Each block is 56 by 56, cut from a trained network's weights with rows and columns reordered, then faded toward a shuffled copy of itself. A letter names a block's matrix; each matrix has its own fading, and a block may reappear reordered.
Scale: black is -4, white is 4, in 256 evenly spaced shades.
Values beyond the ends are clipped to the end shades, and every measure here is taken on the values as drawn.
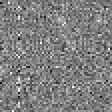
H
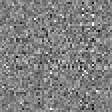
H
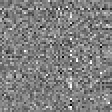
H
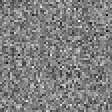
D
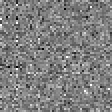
H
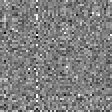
H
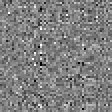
H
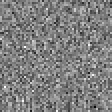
D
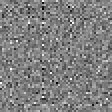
H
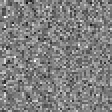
D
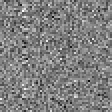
D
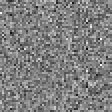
D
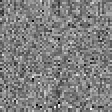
D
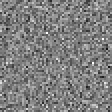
D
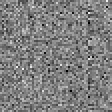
D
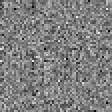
D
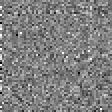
H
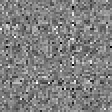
H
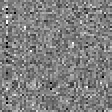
H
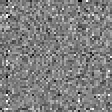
H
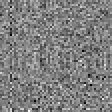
D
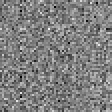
D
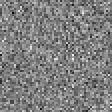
D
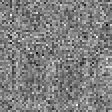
D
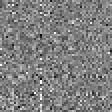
H
